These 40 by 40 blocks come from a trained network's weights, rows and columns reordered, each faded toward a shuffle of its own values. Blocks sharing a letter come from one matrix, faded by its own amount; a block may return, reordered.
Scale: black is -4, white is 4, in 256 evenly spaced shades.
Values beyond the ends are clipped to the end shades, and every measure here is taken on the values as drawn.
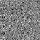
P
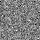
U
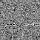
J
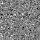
J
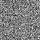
U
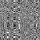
P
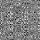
P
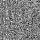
U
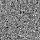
J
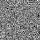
J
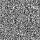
U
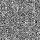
U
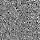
J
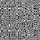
P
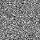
J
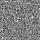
J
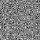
P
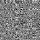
P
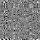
P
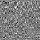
P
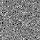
J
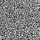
U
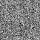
U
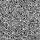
U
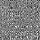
P
